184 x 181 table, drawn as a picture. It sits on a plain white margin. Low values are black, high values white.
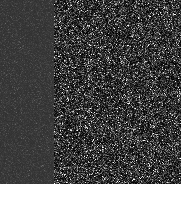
Most values sit low, with a long tail of high ones. The left part is calmer, up to a seam about 30% of the way across. There are no regular stripes. No row or column stands out. Neither half mirrors the other. On average the colour sits 20% of the way up the scale.
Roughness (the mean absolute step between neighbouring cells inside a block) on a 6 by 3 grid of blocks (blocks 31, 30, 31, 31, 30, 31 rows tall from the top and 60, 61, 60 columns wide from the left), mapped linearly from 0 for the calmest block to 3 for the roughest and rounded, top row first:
033 / 033 / 033 / 033 / 033 / 033
